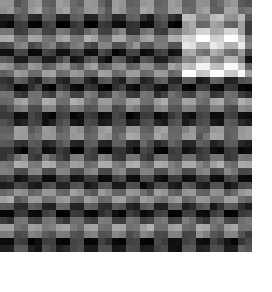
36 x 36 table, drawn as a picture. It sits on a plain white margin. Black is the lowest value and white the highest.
An odd patch, higher than its surroundings, sits in the top right. The top right is the ninth with the highest average. Horizontal stripes repeat 8 times down the table. The halves do not mirror each other.
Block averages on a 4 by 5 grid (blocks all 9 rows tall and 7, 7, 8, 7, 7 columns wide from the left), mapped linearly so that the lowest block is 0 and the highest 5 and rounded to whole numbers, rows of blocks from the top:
0 0 0 3 5
0 0 0 1 1
0 0 0 0 0
0 0 0 0 0
